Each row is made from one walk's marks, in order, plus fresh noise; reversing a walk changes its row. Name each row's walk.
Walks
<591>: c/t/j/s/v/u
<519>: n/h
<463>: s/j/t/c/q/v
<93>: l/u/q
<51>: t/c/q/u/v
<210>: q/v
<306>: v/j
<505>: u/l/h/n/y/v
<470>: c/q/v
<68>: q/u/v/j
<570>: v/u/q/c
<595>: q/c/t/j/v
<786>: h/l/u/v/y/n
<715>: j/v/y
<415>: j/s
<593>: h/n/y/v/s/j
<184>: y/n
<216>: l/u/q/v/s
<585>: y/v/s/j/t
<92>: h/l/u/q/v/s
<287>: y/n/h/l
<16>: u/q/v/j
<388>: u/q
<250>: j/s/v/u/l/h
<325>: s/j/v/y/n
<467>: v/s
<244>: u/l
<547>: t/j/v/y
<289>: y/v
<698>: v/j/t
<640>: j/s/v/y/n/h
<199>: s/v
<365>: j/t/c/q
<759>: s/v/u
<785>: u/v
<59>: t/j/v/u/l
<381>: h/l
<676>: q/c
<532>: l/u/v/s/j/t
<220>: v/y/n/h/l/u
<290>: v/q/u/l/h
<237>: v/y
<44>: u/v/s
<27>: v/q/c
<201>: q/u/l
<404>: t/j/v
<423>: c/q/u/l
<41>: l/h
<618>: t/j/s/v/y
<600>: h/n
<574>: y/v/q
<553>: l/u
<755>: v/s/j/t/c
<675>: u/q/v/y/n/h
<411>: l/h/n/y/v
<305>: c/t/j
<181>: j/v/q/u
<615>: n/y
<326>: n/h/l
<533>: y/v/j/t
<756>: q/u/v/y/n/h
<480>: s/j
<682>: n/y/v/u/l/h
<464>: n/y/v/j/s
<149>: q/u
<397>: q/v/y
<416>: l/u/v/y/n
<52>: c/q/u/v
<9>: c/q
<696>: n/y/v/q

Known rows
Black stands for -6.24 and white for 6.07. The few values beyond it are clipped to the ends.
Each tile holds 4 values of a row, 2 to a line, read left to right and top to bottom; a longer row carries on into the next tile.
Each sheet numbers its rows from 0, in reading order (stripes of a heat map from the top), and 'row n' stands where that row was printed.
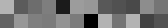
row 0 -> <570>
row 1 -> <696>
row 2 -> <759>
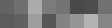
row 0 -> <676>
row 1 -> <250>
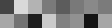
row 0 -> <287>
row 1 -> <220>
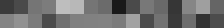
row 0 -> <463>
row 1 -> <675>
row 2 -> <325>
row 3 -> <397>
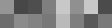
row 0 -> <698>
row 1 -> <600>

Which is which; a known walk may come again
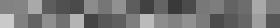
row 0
<326>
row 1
<759>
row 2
<181>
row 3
<463>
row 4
<676>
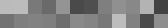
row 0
<675>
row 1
<698>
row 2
<519>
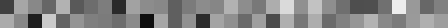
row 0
<682>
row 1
<570>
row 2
<585>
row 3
<237>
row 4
<51>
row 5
<381>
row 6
<250>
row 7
<785>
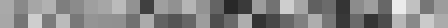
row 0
<41>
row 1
<411>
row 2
<59>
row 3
<149>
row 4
<199>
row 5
<16>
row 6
<397>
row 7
<505>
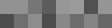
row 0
<68>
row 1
<547>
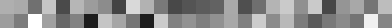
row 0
<553>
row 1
<289>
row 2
<287>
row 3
<640>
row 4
<591>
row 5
<600>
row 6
<93>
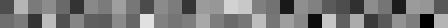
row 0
<533>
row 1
<27>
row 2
<365>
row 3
<470>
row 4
<388>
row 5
<464>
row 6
<467>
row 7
<696>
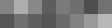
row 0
<756>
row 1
<715>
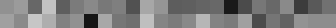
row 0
<416>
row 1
<220>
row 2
<9>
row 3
<415>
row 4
<325>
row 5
<306>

